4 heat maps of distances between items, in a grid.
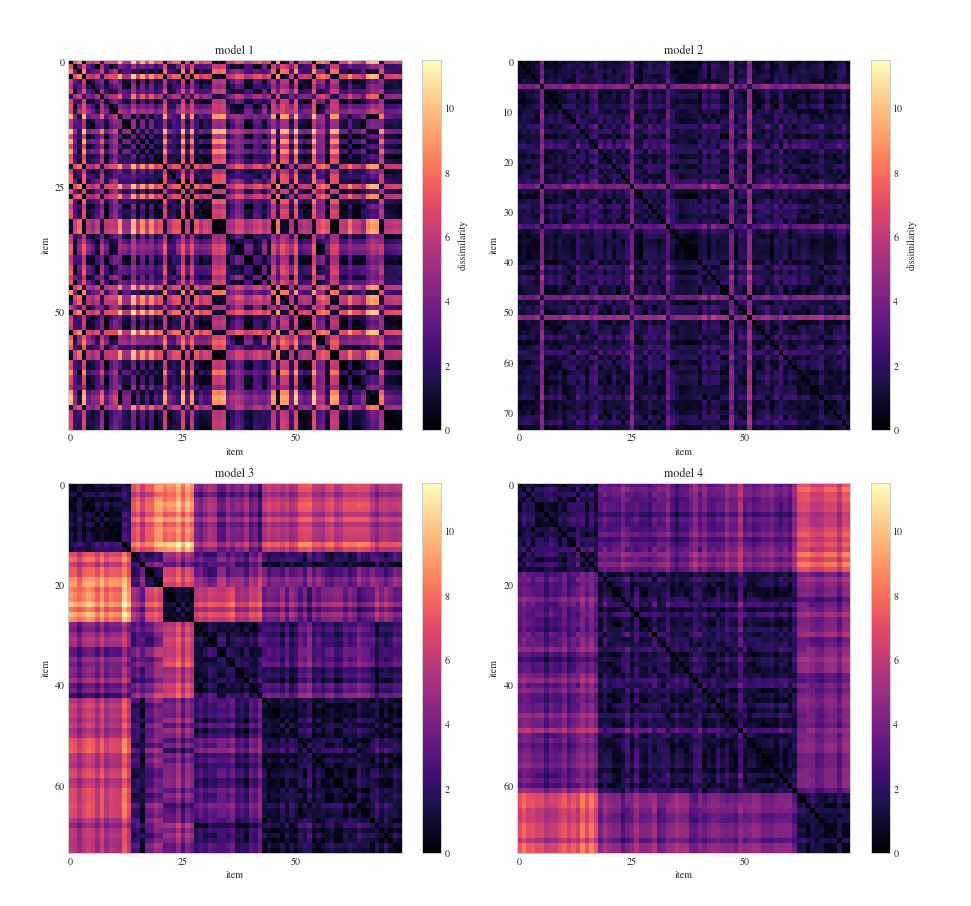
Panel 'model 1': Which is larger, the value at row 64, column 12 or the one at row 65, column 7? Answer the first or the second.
the second
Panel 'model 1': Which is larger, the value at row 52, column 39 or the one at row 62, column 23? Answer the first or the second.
the second
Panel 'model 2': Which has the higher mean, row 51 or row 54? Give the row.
51
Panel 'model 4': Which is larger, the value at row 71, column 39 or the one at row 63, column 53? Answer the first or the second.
the second
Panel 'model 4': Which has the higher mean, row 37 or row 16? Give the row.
16
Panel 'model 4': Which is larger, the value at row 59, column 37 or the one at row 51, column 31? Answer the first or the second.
the second
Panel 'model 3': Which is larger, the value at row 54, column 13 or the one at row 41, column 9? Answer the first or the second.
the first
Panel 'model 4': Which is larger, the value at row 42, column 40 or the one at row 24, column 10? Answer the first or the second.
the second
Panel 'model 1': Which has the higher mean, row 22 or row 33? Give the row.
33
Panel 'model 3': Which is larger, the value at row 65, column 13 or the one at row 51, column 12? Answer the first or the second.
the second
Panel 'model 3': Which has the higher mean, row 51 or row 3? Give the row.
3
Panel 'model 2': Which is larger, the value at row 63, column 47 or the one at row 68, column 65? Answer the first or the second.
the first
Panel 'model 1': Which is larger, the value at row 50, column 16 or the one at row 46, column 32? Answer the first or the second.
the first
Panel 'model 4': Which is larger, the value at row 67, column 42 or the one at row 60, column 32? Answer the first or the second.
the first
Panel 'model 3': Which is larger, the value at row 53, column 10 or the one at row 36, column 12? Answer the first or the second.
the first
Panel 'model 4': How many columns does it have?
74
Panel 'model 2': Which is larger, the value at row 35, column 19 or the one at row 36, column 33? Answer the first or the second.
the second
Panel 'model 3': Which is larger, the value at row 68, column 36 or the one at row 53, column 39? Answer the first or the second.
the second
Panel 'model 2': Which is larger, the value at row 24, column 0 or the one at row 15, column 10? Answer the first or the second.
the first
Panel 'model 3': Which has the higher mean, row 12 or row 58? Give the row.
12
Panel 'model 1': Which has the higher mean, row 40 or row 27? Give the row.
27
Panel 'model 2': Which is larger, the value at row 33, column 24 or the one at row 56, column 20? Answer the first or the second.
the first
